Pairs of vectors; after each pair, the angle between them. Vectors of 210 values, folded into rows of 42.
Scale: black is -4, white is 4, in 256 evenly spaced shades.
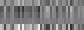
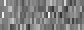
orthogonal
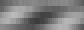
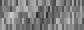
partly aligned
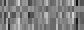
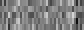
nearly parallel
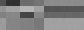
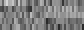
partly opposed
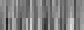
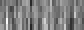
nearly opposite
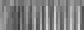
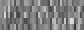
partly aligned
